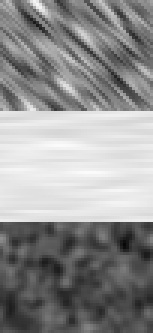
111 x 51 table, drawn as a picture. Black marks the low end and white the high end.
The table splits into 3 rows of 1 panel. Panel 1,1: middling, slanting down to the right, strong in contrast. Panel 2,1: very high, streaked across, faint in contrast. Panel 3,1: low, blotchy.
